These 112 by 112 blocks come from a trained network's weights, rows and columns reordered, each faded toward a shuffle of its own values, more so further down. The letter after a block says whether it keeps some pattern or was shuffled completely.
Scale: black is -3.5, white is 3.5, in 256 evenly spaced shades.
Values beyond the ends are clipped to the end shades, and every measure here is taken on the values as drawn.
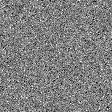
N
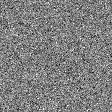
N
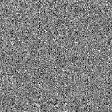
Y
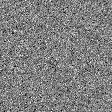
N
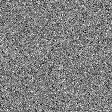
N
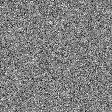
N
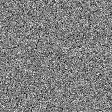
N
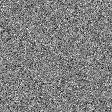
N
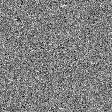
N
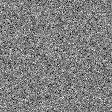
N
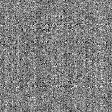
Y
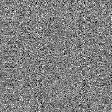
Y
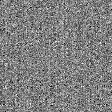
Y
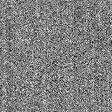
Y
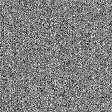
Y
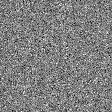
N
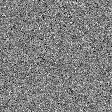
N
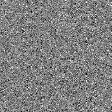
Y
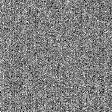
Y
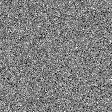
N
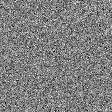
N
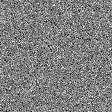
N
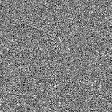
Y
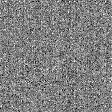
Y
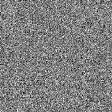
Y
